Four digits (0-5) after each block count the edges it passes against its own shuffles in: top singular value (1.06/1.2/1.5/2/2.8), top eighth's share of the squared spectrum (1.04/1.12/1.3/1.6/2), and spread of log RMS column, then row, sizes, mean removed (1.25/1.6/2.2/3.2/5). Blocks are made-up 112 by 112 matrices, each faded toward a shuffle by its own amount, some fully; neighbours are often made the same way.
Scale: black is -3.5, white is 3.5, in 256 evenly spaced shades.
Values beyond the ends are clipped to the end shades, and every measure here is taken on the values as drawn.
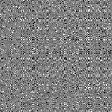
5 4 3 3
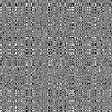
5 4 4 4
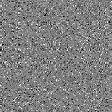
4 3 2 2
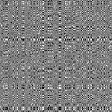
5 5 4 4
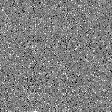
4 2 1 1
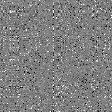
4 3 2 2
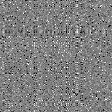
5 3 2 2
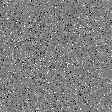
2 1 0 0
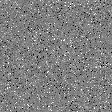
2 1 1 0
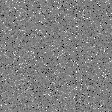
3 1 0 0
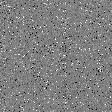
2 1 0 0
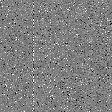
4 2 1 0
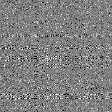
4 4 2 3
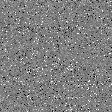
2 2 0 1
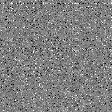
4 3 1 2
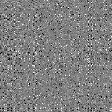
4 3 3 2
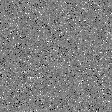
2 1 0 0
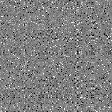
4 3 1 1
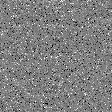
2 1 0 0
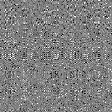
5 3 2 2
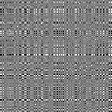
5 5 4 4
